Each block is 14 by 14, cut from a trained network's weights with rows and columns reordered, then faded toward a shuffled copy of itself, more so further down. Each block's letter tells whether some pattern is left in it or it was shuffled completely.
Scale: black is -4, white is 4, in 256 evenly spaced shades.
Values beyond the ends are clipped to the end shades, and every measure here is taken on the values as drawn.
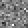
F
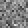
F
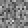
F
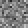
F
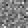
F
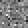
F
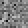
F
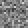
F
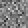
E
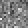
F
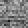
E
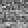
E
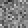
F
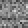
E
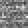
E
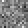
F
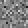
F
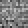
E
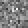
F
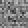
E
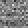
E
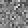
F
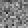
F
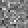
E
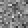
F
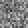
F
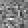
F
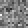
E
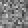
F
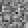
F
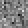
E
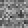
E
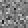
E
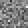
F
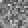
F
